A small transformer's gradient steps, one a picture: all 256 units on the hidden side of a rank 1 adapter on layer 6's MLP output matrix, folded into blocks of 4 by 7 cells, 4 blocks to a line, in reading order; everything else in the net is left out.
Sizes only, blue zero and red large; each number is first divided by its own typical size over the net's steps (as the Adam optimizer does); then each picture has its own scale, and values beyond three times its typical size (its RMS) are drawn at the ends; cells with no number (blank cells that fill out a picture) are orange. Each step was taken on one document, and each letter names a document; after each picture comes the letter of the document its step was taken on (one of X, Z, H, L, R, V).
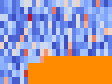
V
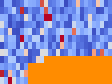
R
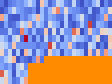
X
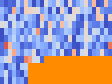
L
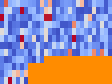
R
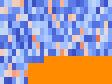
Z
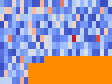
R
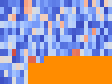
L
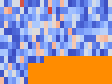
Z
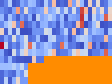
X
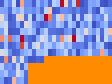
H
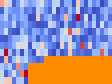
H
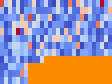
X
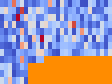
Z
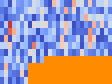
X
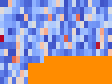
Z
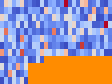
Z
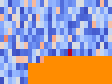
X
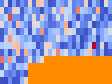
L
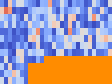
Z
